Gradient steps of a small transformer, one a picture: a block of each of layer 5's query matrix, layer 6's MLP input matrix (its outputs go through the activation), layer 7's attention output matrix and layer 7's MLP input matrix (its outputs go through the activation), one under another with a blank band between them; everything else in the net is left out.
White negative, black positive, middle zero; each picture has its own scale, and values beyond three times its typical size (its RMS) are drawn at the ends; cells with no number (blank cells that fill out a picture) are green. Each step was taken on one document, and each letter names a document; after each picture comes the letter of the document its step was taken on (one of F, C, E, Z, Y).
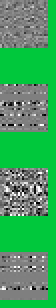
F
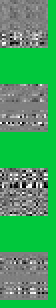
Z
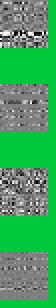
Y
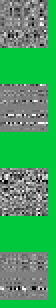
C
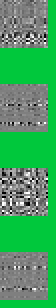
Y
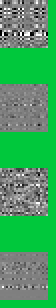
Y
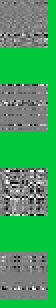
F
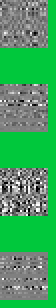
Y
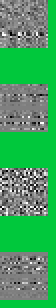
Z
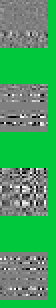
Z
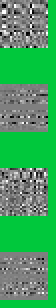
Z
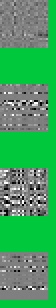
F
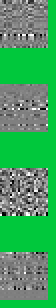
Y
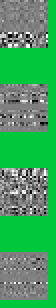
Z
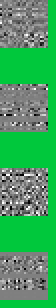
Y
